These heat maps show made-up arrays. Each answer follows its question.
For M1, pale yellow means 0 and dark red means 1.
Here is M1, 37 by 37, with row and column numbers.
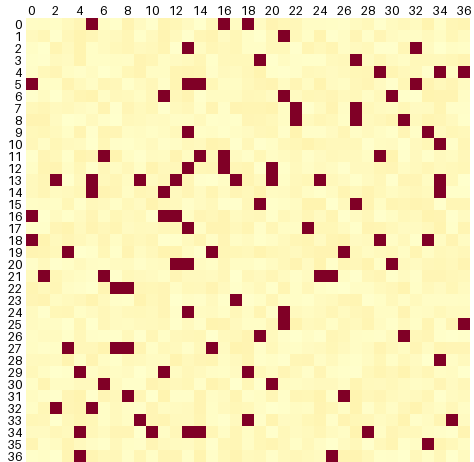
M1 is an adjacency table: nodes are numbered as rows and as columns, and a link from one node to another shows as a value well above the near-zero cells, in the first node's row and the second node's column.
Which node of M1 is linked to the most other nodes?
node 13
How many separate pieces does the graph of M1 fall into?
2
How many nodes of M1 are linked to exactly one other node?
5
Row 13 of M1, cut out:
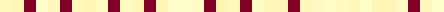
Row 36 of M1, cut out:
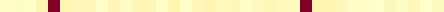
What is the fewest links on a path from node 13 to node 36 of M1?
3
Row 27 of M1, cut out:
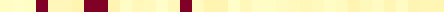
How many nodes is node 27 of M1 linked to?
4
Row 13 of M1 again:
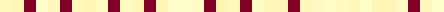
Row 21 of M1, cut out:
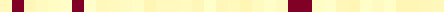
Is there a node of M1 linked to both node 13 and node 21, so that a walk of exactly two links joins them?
yes
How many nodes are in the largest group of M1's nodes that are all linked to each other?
3
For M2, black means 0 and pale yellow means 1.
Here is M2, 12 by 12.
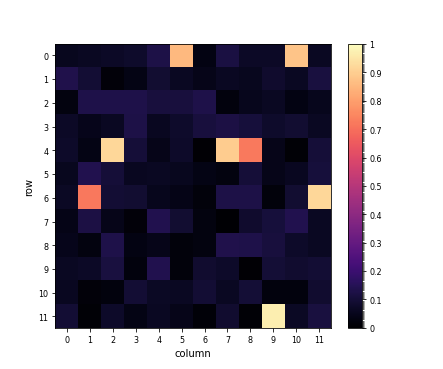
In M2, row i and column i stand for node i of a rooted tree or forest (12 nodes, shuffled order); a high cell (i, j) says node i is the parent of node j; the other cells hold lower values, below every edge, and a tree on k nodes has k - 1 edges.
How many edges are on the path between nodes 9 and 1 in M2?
3
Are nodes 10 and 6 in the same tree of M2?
no
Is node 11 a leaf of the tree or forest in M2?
no
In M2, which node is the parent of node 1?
6
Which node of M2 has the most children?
4
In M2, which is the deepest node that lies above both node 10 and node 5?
0
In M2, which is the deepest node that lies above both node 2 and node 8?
4
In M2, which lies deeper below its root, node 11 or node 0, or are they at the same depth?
node 11
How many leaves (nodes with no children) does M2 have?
8
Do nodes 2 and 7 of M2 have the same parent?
yes
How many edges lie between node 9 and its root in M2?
2
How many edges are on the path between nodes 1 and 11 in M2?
2
